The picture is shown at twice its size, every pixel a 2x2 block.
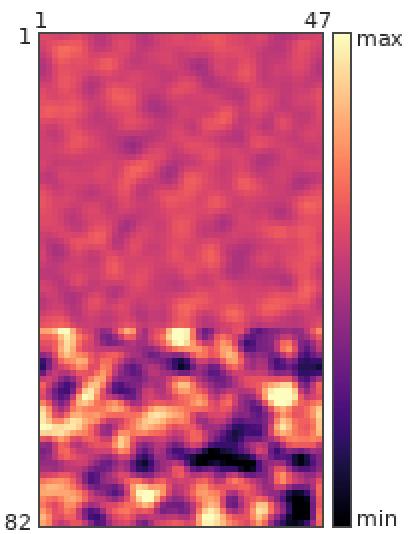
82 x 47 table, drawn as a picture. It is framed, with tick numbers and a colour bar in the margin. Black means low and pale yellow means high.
Seam: horizontal, 60% of the way down, the top part calmer. Mirror symmetry: none. Grain: blotchy. Ninth with the lowest average: bottom right.
